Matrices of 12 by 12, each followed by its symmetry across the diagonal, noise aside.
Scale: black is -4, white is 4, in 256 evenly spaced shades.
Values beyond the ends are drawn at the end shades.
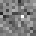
neither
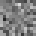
antisymmetric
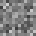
symmetric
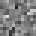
antisymmetric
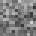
neither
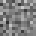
antisymmetric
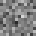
antisymmetric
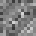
symmetric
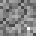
symmetric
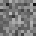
neither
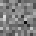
neither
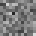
neither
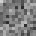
symmetric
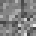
symmetric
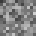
symmetric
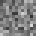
neither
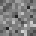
symmetric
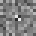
symmetric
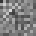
symmetric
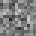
antisymmetric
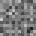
symmetric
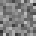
antisymmetric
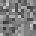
neither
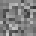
antisymmetric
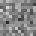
neither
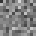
neither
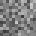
antisymmetric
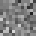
antisymmetric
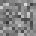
neither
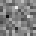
antisymmetric
